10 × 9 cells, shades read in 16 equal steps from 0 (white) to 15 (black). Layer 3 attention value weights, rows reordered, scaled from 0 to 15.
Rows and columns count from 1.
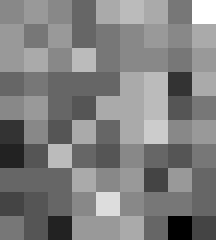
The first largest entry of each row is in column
4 4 5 8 4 1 1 7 1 8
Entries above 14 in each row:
0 0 0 0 0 0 0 0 0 1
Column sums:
88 79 83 73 69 58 66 91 67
